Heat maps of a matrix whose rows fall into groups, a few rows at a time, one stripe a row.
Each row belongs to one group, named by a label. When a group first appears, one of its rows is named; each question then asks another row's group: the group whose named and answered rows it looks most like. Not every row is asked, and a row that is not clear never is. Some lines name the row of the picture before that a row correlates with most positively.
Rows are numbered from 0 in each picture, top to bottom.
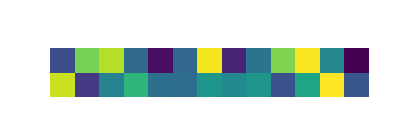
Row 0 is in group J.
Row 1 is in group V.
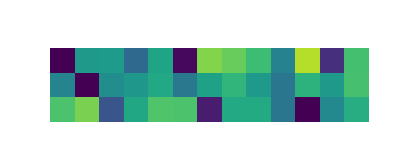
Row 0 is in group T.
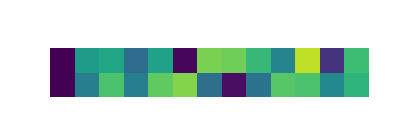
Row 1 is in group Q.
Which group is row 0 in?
T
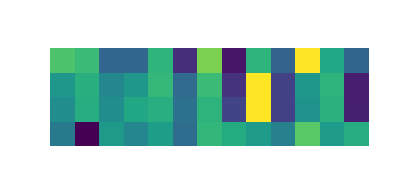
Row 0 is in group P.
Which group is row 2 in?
P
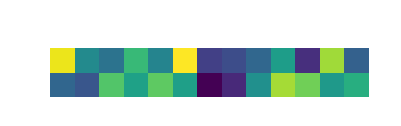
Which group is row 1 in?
Q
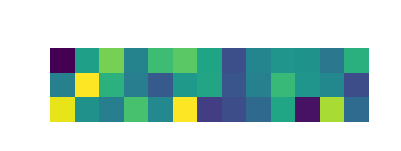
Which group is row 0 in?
Q
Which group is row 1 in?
J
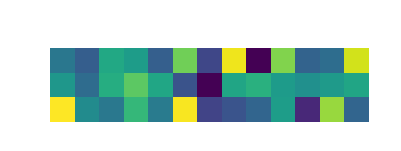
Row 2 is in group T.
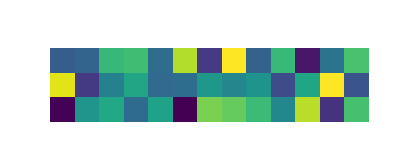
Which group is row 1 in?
V
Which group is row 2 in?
T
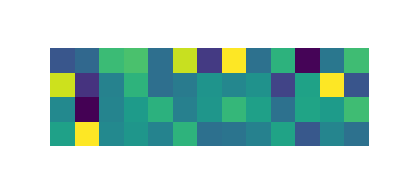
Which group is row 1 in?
V
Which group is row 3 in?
J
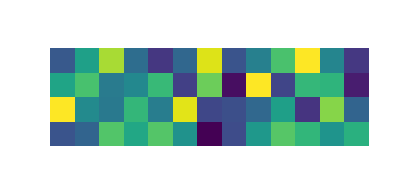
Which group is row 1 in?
P
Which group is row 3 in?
Q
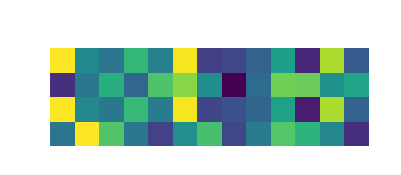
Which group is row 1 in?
Q
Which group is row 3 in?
J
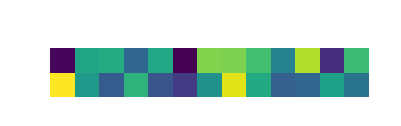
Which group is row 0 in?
T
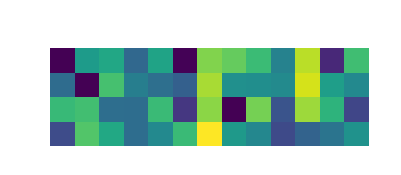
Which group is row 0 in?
T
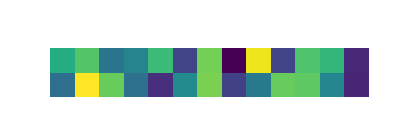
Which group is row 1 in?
J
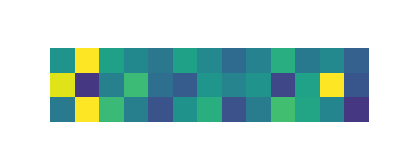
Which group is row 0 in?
J
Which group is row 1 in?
V
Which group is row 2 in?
J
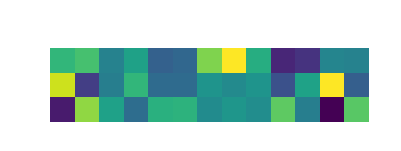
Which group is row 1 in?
V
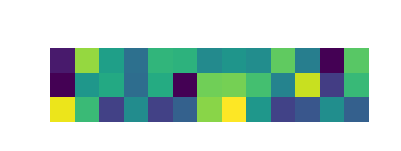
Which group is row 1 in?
T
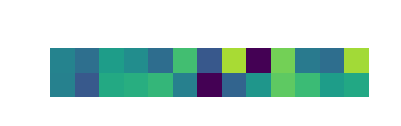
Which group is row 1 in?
Q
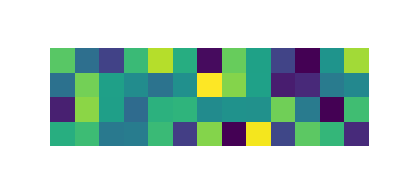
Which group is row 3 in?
P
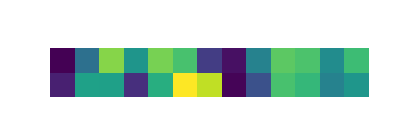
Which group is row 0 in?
Q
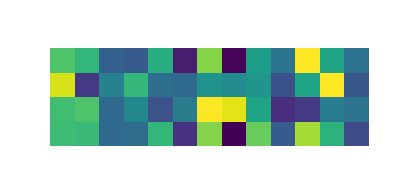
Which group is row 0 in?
P
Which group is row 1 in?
V
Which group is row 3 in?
P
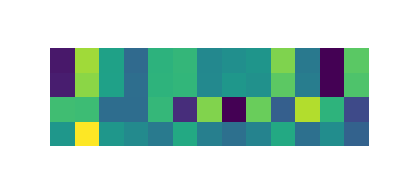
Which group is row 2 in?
P
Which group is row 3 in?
J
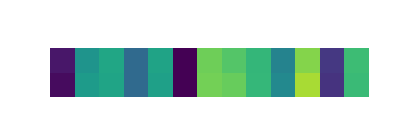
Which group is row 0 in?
T
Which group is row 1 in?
T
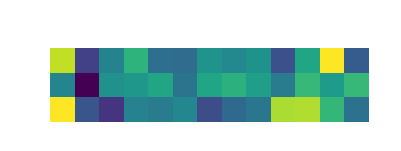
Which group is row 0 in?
V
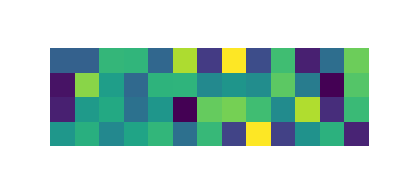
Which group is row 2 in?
T
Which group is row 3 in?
P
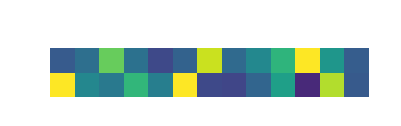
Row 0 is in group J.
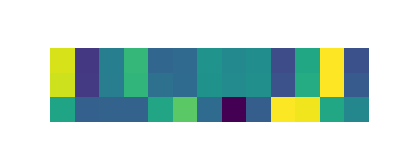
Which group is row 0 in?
V
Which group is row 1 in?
V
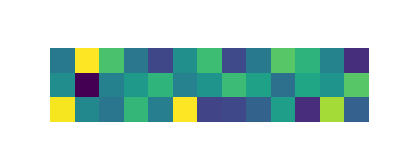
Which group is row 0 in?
J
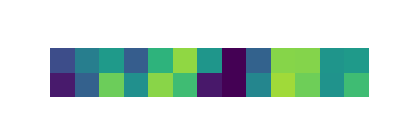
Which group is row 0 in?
Q
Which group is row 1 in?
Q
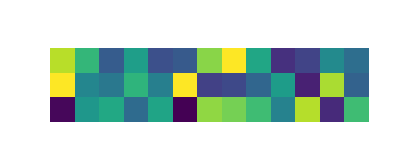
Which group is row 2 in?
T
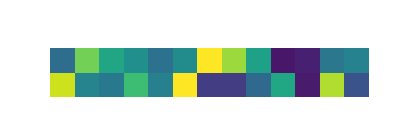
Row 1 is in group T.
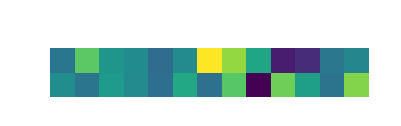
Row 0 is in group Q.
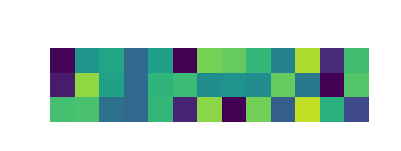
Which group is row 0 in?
T
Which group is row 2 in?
P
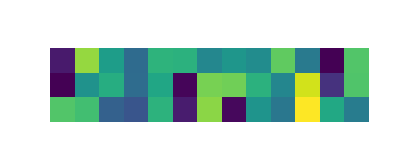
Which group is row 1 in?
T
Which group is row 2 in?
P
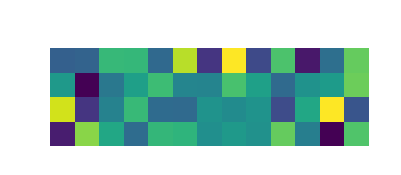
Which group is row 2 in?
V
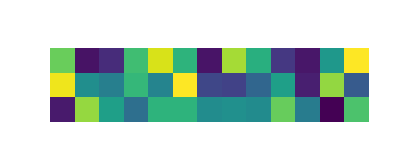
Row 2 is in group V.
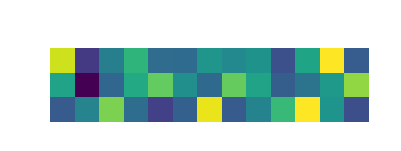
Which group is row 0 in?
V
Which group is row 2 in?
J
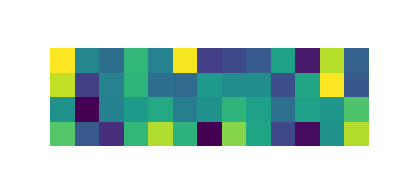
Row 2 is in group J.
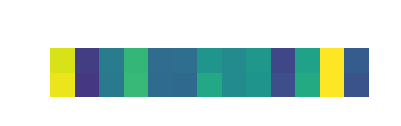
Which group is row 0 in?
V
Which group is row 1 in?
V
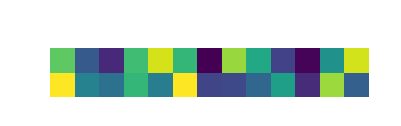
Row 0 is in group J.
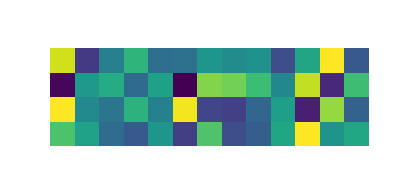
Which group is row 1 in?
T
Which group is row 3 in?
P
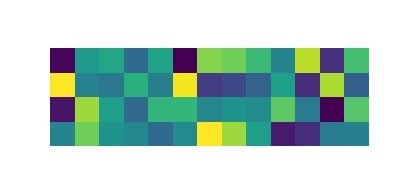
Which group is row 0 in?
T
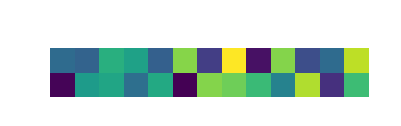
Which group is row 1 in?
T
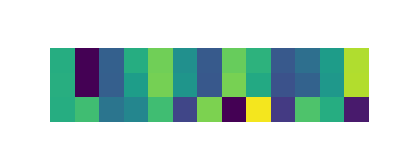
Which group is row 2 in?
P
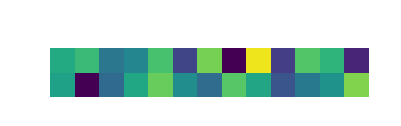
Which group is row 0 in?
P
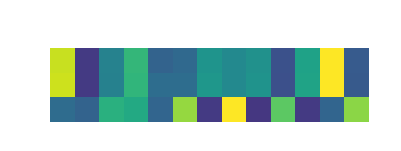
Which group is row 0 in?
V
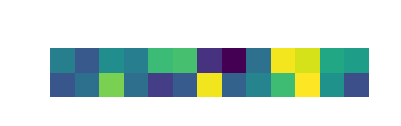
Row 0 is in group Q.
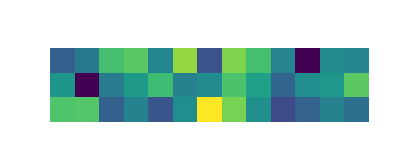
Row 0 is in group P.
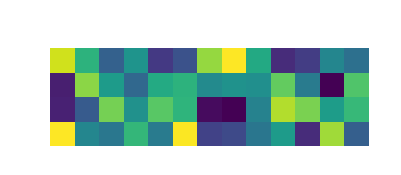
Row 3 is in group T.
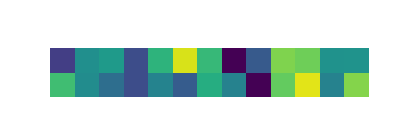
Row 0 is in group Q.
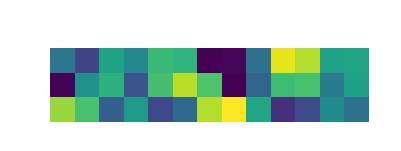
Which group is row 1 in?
Q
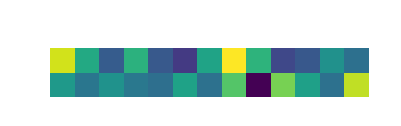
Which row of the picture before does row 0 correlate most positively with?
2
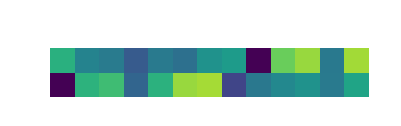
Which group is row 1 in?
Q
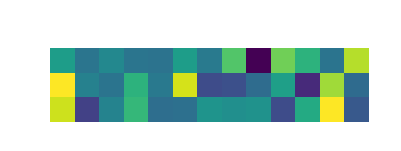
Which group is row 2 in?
V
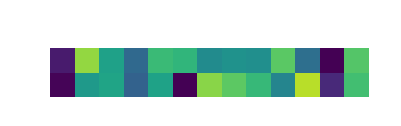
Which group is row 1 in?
T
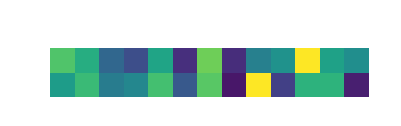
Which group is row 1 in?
P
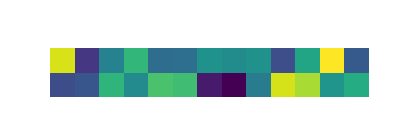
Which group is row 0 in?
V
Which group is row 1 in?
Q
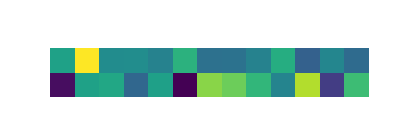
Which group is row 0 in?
J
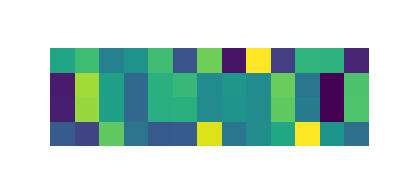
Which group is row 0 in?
P
